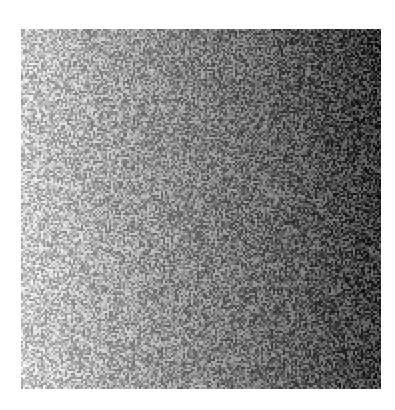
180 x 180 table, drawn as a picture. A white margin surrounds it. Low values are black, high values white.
Odd rows or columns: none. Grain: fine. Stripes: none. Slope: up to the left.
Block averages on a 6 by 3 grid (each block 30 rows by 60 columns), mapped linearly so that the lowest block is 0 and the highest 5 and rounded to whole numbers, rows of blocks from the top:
5 2 0 / 5 2 0 / 5 3 0 / 5 3 0 / 5 3 0 / 5 3 0
